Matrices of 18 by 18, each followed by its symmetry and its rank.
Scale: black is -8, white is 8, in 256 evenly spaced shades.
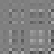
symmetric, rank one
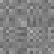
symmetric, rank three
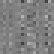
neither, rank two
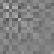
symmetric, rank three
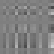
neither, rank one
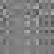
neither, rank two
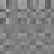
neither, rank two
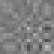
symmetric, rank three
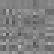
neither, rank three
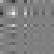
symmetric, rank one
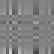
neither, rank one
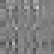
neither, rank three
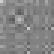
symmetric, rank three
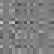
neither, rank two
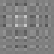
symmetric, rank one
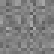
neither, rank three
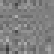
neither, rank three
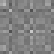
symmetric, rank three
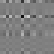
neither, rank one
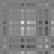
symmetric, rank one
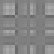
symmetric, rank one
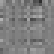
neither, rank two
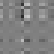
neither, rank one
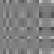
neither, rank one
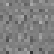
neither, rank three
